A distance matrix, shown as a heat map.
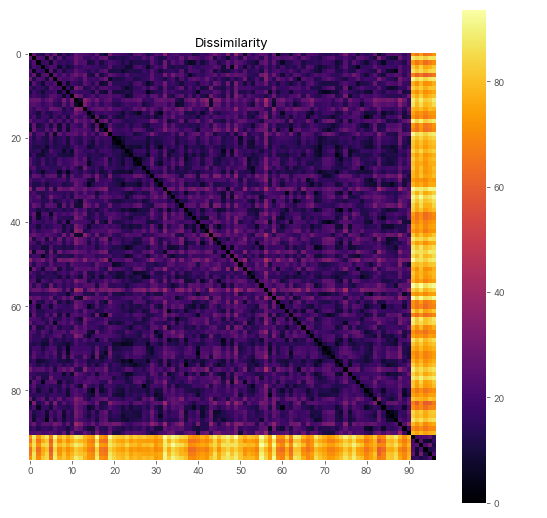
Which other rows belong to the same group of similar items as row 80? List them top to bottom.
0, 1, 2, 3, 4, 5, 6, 7, 8, 9, 10, 11, 12, 13, 14, 15, 16, 17, 18, 19, 20, 21, 22, 23, 24, 25, 26, 27, 28, 29, 30, 31, 32, 33, 34, 35, 36, 37, 38, 39, 40, 41, 42, 43, 44, 45, 46, 47, 48, 49, 50, 51, 52, 53, 54, 55, 56, 57, 58, 59, 60, 61, 62, 63, 64, 65, 66, 67, 68, 69, 70, 71, 72, 73, 74, 75, 76, 77, 78, 79, 81, 82, 83, 84, 85, 86, 87, 88, 89, 90
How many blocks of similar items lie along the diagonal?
2
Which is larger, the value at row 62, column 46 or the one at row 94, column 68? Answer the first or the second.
the second
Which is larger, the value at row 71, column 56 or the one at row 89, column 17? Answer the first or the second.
the first
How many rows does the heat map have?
97
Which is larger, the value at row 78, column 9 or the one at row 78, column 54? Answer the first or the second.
the second
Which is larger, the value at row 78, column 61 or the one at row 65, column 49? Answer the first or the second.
the second
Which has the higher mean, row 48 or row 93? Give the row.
93
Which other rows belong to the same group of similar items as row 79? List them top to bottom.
0, 1, 2, 3, 4, 5, 6, 7, 8, 9, 10, 11, 12, 13, 14, 15, 16, 17, 18, 19, 20, 21, 22, 23, 24, 25, 26, 27, 28, 29, 30, 31, 32, 33, 34, 35, 36, 37, 38, 39, 40, 41, 42, 43, 44, 45, 46, 47, 48, 49, 50, 51, 52, 53, 54, 55, 56, 57, 58, 59, 60, 61, 62, 63, 64, 65, 66, 67, 68, 69, 70, 71, 72, 73, 74, 75, 76, 77, 78, 80, 81, 82, 83, 84, 85, 86, 87, 88, 89, 90
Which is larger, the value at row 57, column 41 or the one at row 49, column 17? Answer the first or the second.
the second
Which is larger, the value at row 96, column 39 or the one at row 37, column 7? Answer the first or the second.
the first
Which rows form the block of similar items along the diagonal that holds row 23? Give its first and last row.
0 to 90
